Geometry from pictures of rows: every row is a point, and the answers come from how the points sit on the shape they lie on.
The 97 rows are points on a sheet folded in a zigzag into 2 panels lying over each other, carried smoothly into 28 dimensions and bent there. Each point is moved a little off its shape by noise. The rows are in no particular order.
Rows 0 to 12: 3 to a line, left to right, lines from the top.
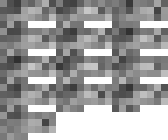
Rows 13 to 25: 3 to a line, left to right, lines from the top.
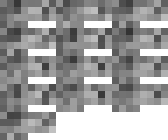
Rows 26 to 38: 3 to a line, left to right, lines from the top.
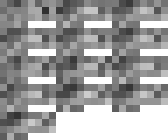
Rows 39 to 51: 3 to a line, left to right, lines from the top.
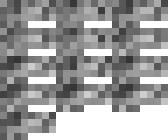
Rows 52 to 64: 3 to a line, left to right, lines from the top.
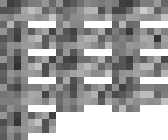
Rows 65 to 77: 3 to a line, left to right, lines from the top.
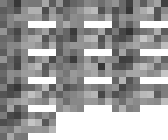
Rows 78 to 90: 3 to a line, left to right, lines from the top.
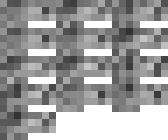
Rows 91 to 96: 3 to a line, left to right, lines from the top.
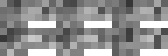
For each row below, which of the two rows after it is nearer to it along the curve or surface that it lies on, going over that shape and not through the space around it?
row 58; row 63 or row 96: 96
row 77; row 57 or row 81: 57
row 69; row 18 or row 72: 18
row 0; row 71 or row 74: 74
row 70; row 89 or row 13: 13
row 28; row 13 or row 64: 13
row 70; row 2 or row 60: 60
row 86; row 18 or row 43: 18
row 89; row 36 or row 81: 36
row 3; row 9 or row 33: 9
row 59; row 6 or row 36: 6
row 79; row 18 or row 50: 50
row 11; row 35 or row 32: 32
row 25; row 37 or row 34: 34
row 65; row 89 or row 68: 89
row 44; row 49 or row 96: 49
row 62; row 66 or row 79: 79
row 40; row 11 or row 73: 11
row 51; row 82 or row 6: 6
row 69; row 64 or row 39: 64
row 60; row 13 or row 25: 13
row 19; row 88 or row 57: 57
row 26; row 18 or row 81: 18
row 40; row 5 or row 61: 5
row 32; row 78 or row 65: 78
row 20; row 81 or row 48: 48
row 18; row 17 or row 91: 17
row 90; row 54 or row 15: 54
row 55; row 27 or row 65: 65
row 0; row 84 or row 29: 84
